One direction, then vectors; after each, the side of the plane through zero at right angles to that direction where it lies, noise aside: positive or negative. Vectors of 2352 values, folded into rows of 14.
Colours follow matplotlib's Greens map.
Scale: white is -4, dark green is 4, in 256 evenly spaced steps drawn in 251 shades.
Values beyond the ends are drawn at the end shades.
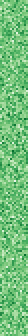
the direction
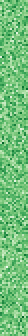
positive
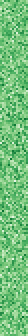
positive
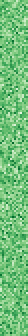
negative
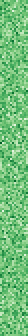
negative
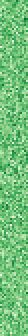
positive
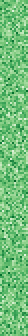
negative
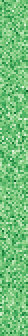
negative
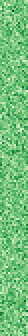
positive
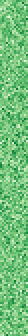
positive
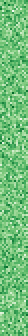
negative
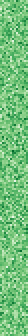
positive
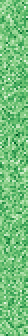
positive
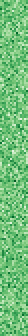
negative
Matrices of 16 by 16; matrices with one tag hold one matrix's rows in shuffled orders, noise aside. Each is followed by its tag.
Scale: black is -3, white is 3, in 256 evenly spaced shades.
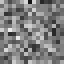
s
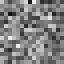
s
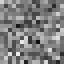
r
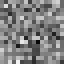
r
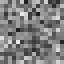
r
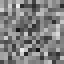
r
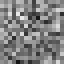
r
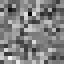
s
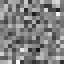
r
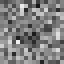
r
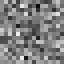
r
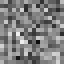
r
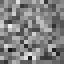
s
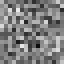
r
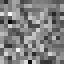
s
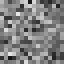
s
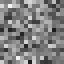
s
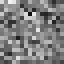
s
